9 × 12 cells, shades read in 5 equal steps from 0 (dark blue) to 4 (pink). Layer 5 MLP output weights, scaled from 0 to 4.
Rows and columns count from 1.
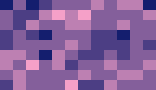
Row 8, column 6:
2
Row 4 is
1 2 1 0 2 2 2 1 1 0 2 2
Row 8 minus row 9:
1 0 0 0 0 -2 2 1 -1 1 1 0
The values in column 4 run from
0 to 3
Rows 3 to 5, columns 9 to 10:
2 3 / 1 0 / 1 1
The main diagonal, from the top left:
0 1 3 0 2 2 2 2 3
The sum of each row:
20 29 27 16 20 22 29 28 25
